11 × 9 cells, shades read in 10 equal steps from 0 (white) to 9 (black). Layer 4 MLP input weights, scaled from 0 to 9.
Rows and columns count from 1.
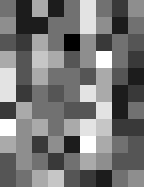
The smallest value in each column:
0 3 2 2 3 0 0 5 4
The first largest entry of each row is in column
2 2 5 9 9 8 8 8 5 4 7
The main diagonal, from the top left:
5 8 3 3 5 1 1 7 6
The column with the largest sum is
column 8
